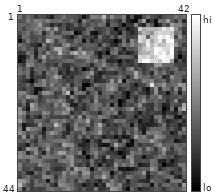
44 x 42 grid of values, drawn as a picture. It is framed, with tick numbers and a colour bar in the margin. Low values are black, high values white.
Slope: none. Odd rows or columns: none. Ninth with the highest average: top right. Odd patch: higher, in the top right.
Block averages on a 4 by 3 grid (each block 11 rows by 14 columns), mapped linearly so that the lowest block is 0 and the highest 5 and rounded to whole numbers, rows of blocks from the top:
1 0 5 / 1 0 2 / 1 0 0 / 2 0 0
